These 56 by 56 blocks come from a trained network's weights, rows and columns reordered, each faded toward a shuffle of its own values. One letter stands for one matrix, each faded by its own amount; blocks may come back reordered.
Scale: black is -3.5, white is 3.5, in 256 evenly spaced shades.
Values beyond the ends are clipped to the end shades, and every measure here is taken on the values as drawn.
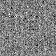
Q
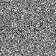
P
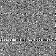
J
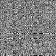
J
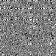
J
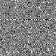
J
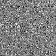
P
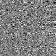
P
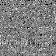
P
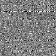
J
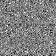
P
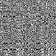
J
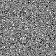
P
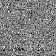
P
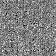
Q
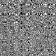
J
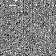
Q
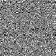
P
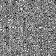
Q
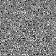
P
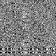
J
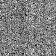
Q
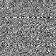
J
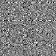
J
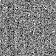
Q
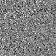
P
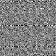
J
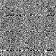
J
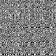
J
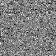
P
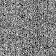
Q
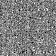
Q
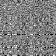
J
